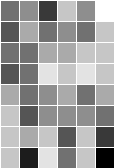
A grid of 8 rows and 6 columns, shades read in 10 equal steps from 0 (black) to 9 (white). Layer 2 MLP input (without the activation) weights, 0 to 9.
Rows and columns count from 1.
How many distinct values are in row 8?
5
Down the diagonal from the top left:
4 6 6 7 4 4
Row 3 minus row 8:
-3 3 -2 2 0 7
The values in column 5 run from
4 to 8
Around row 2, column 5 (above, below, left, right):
5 7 5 7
